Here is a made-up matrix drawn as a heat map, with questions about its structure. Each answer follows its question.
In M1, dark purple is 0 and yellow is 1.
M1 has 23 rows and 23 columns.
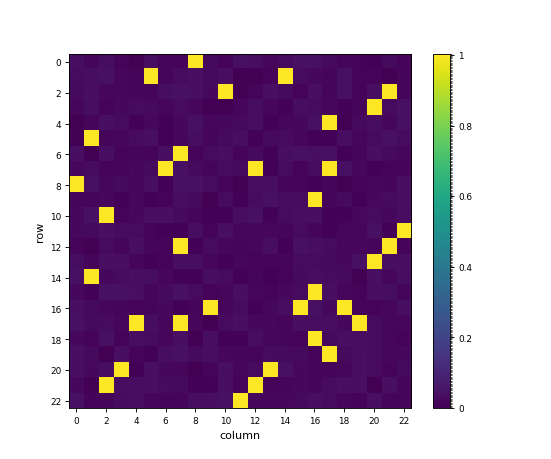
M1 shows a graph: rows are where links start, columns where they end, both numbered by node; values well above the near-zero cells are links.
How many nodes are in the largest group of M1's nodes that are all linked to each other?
2
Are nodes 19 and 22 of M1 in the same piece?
no
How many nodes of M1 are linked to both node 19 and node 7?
1
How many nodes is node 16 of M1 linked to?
3
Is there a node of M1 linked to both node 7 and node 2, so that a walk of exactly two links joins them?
no
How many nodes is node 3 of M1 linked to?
1
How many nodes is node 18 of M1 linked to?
1
